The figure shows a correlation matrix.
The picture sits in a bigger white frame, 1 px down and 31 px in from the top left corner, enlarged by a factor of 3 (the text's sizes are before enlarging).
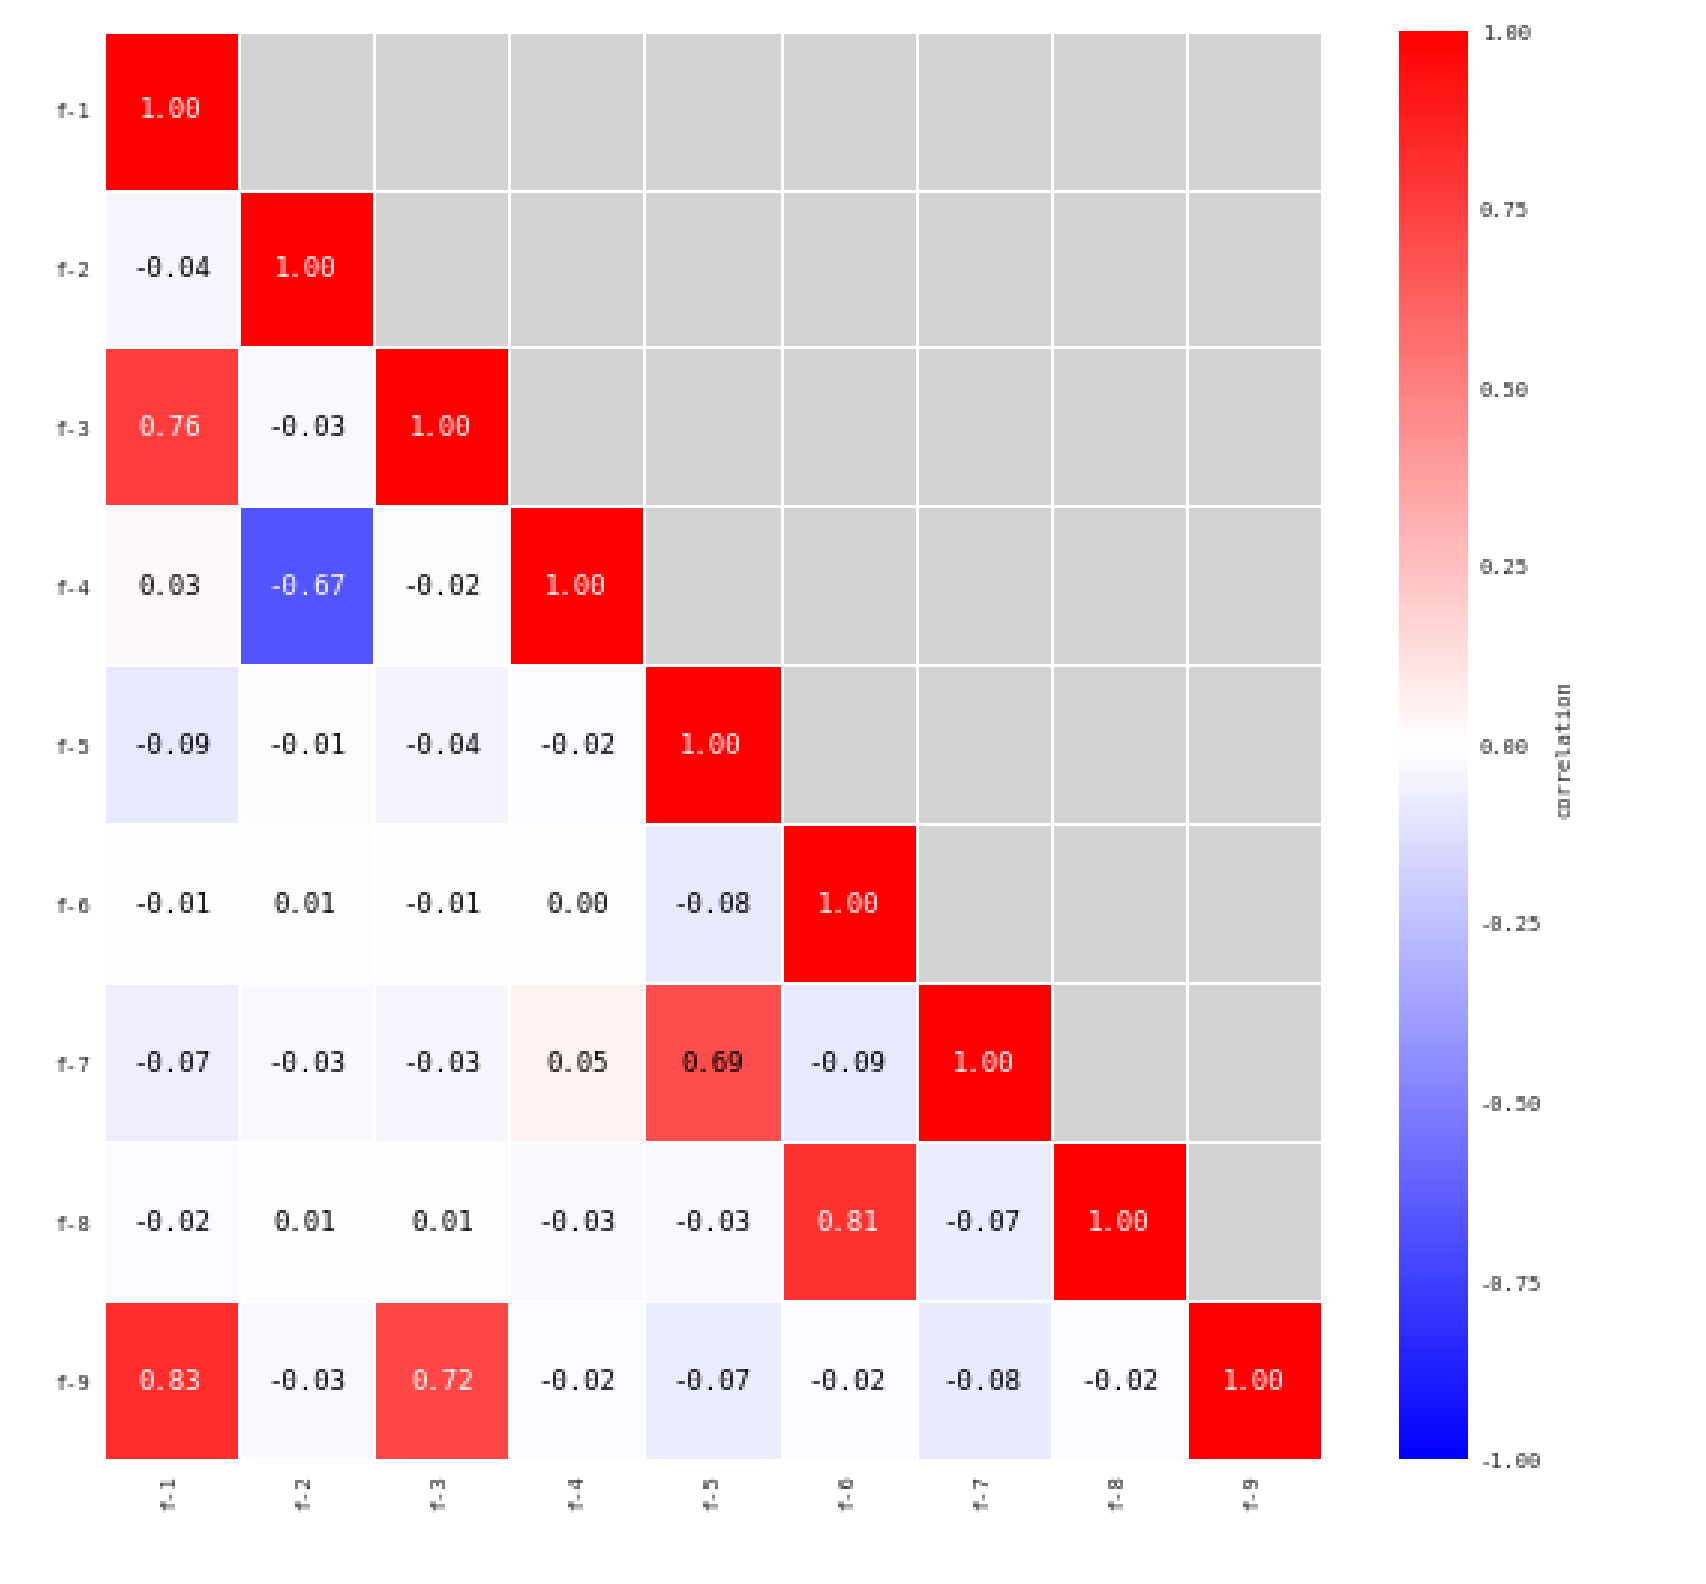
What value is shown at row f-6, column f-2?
0.01
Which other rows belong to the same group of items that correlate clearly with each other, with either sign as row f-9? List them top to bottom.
f-1, f-3
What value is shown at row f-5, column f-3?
-0.04
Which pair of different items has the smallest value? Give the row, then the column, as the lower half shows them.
f-4, f-2
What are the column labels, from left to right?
f-1, f-2, f-3, f-4, f-5, f-6, f-7, f-8, f-9
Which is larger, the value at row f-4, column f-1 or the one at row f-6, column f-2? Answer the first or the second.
the first
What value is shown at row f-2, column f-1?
-0.04
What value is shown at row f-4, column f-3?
-0.02
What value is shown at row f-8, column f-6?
0.81
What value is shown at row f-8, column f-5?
-0.03
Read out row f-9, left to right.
0.83 -0.03 0.72 -0.02 -0.07 -0.02 -0.08 -0.02 1.00
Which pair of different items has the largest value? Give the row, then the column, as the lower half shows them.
f-9, f-1
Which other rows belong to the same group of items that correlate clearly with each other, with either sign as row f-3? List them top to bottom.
f-1, f-9
